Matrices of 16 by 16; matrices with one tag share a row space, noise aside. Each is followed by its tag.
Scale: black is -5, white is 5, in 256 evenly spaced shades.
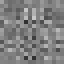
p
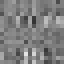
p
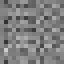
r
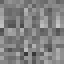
p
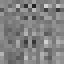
p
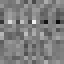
p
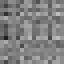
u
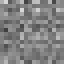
u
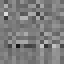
r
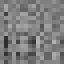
r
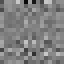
p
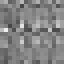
u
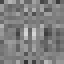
p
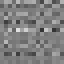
r
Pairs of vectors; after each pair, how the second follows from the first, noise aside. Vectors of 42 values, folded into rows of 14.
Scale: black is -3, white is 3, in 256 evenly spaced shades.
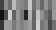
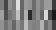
reversed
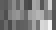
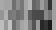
negated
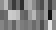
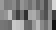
wrapped around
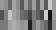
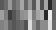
negated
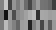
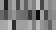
wrapped around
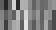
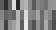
copied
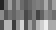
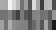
reversed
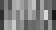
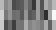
negated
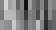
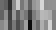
reversed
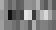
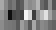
copied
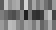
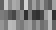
copied
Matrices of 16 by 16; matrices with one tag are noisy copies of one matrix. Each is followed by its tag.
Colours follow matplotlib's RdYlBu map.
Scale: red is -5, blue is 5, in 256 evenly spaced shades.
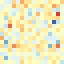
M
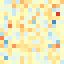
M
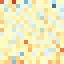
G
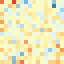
G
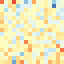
G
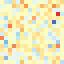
M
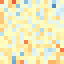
G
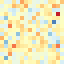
M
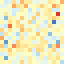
M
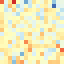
G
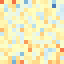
G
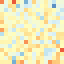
G
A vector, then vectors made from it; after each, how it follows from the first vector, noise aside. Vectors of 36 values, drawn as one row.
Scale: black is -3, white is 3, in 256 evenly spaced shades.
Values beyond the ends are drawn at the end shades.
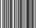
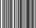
copied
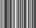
wrapped around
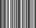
wrapped around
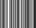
wrapped around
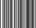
copied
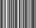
wrapped around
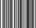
copied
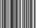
wrapped around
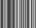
wrapped around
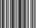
wrapped around
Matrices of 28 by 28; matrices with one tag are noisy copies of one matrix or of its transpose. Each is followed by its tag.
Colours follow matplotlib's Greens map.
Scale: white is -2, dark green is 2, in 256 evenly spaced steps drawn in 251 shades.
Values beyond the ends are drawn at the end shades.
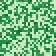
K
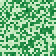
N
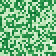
K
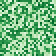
K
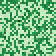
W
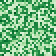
K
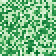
N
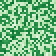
K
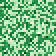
W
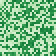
N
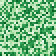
N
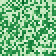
N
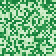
W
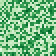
N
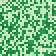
N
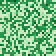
W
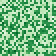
N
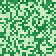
W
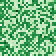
W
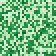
N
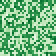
K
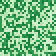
K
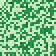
N
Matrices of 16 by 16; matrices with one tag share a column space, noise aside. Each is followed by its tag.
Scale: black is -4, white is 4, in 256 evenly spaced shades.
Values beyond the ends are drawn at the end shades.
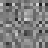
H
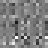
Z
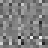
Z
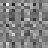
H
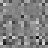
Z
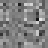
H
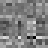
Z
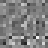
Z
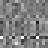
Z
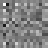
H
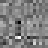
Z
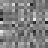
H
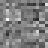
H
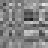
H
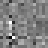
Z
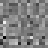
Z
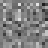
H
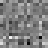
Z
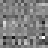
Z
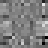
Z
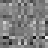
Z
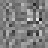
H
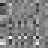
Z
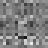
Z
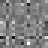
Z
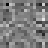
H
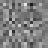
H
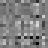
Z
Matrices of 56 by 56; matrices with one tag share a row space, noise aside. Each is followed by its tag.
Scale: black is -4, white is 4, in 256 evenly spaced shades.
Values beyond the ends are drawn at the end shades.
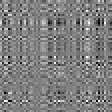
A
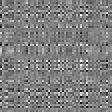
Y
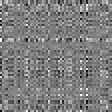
Y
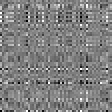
Y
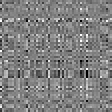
Y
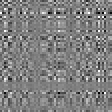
A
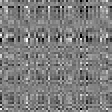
Y
